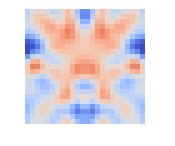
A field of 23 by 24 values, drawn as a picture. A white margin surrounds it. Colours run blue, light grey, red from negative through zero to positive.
Lone odd cells: none. Average level on the scale: 50%. Grain: blotchy. Mirror symmetry: left to right.
